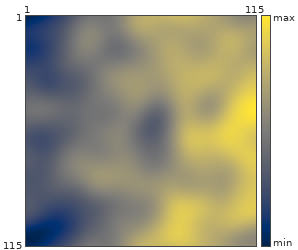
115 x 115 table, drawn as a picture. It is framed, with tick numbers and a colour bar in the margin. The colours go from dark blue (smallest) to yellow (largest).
The ninth with the highest average is the middle right. The ninth with the lowest average is the bottom left. There are no regular stripes. There is an overall slope up to the right.
